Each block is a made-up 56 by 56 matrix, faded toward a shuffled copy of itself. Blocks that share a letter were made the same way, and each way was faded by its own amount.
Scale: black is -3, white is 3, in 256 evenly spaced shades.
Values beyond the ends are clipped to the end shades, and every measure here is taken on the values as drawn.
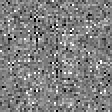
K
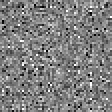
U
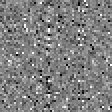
K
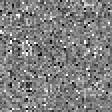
K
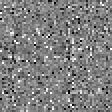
K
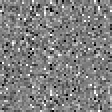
K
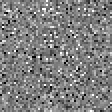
K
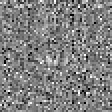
U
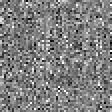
U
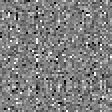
K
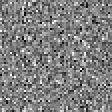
U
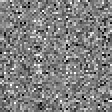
U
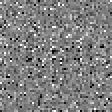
K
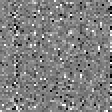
K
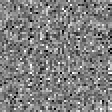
U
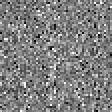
U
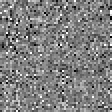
U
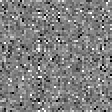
K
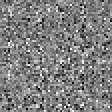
U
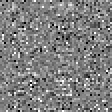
K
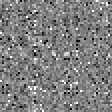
K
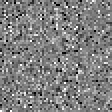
K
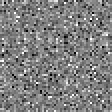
K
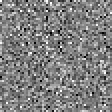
U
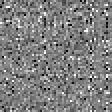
K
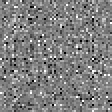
K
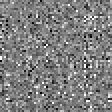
U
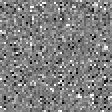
K
